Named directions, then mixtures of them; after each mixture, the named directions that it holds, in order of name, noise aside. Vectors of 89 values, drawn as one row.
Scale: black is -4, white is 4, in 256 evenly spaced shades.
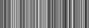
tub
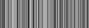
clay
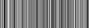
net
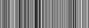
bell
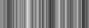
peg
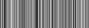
bell, net, tub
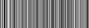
net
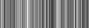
net, peg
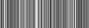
bell, net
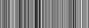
bell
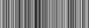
bell, tub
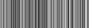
tub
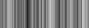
peg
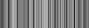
clay, net, tub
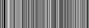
clay, net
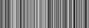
net, tub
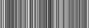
clay, net, peg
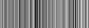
bell, clay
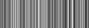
tub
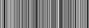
bell, clay, net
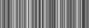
bell, clay, peg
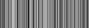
clay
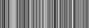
bell, clay, tub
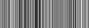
bell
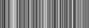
bell, clay, tub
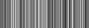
tub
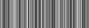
bell, clay, peg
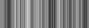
peg, tub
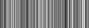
peg, tub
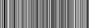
net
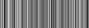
net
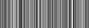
bell, tub
